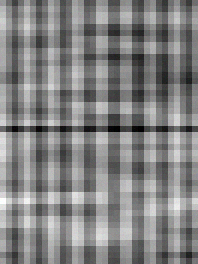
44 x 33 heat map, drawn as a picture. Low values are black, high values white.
The ninth with the lowest average is the top right. The values follow a bell shape. Row 22 differs from the rows beside it. Upright stripes repeat 8 times across the table.
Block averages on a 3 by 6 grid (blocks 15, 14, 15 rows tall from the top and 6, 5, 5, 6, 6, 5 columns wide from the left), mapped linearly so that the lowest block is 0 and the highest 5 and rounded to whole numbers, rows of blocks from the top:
423302
422314
434534
